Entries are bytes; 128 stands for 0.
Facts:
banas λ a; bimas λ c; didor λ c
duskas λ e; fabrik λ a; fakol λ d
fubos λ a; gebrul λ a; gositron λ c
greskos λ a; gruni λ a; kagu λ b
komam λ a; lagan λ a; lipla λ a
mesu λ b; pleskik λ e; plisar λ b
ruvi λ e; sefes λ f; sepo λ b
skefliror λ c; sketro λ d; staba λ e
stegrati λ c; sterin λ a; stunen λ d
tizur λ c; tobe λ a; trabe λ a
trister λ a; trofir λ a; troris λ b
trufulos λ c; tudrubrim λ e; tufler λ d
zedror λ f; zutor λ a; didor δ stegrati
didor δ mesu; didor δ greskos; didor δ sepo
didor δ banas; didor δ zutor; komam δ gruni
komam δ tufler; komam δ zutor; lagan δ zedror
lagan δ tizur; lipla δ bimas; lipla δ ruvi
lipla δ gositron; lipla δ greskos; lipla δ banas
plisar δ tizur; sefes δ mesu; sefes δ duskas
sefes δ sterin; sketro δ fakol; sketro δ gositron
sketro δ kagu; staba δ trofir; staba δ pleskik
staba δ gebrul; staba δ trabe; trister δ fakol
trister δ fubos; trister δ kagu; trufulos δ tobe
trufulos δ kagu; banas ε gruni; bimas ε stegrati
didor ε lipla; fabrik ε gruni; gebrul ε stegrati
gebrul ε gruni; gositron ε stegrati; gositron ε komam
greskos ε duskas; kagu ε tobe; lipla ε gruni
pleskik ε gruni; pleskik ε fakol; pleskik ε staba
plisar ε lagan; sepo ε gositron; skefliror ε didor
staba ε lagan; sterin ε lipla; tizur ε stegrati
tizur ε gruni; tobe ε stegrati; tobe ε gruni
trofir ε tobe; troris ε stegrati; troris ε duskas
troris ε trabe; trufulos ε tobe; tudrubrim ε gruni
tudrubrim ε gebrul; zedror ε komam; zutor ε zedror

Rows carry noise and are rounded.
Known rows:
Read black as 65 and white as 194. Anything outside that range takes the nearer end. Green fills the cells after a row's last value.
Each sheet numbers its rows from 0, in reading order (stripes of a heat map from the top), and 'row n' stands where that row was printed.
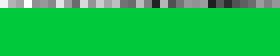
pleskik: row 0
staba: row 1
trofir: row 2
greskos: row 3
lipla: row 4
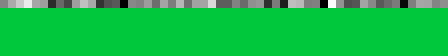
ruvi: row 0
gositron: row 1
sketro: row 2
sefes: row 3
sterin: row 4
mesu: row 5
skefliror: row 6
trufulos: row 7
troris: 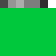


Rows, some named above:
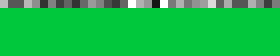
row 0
tizur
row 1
didor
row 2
kagu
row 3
sefes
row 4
tizur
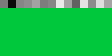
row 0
trufulos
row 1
staba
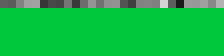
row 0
bimas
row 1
komam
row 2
lagan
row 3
trister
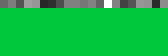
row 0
stegrati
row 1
plisar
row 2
stunen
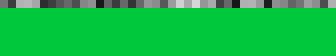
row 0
gositron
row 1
tufler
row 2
didor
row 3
duskas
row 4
fakol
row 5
fabrik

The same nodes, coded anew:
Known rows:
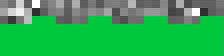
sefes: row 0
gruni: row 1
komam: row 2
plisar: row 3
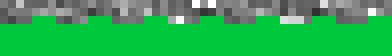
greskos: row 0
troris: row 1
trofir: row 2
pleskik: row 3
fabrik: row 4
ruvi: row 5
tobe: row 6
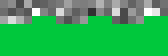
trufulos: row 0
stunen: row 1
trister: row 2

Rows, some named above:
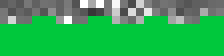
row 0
skefliror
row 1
staba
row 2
kagu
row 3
gositron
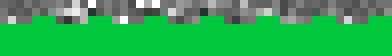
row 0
skefliror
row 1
sefes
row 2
staba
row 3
tufler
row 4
lipla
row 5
didor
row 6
skefliror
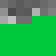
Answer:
gositron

